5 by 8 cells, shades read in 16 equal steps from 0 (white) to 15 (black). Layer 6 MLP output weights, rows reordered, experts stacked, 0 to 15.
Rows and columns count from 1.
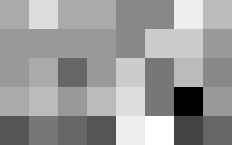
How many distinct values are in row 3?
7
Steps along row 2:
same same same up down same up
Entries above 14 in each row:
0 0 0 1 0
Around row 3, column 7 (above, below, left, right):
3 15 8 7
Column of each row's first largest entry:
5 5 3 7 7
